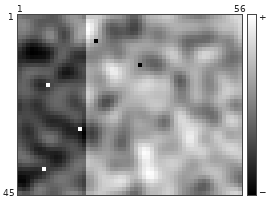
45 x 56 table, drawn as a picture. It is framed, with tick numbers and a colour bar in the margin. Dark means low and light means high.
The texture is blotchy. The right part is higher, past a seam about 30% of the way across. No regular stripes run through it. Five lone cells stand out: three far higher and two far lower than their neighbours.
